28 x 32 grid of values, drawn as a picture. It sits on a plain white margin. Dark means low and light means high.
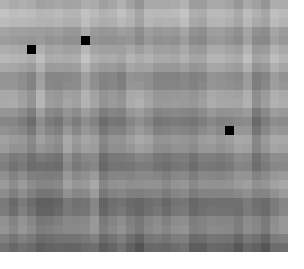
Horizontal stripes repeat 6 times down the table. Three lone cells stand out, each far lower than its neighbours. No single row or column stands out from its neighbours. The field climbs toward the top.
